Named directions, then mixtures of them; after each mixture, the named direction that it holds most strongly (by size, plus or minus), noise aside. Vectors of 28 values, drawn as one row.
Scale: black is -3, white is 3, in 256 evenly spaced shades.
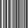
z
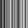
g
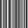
z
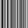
z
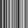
g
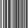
z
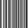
z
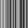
g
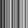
g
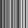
g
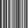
z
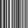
g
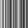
g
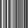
z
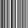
z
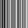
g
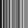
g
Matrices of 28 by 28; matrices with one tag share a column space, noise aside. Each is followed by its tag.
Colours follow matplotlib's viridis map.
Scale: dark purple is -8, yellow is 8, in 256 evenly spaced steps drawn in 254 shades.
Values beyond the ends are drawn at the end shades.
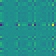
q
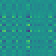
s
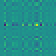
q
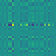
q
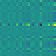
q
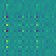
s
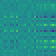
s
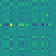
q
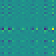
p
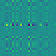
q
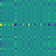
q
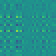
s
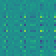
s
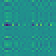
q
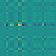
q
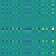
p
